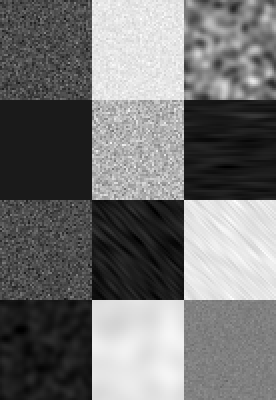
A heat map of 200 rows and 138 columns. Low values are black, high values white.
It is made of 4 by 3 panels. Panel 1,1: low, fine-grained. Panel 1,2: very high, fine-grained, faint in contrast. Panel 1,3: middling, blotchy, strong in contrast. Panel 2,1: very low, flat. Panel 2,2: high, fine-grained. Panel 2,3: very low, streaked across, faint in contrast. Panel 3,1: low, fine-grained. Panel 3,2: very low, slanting down to the right, faint in contrast. Panel 3,3: very high, slanting down to the right, faint in contrast. Panel 4,1: very low, blotchy, faint in contrast. Panel 4,2: very high, smooth, faint in contrast. Panel 4,3: middling, fine-grained, faint in contrast.
